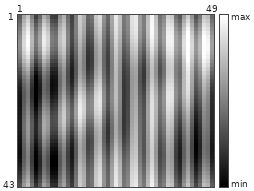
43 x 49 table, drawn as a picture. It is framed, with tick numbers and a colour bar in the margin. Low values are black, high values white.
Overall the values sit about 50% of the way up the scale. The ninth with the highest average is the top right. The bottom left is the ninth with the lowest average. Stripes running up and down repeat 11 times from left to right.
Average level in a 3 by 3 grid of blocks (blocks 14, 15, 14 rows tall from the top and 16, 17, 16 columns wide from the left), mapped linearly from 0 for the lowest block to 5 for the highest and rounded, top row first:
3 3 5 | 1 2 3 | 0 3 1
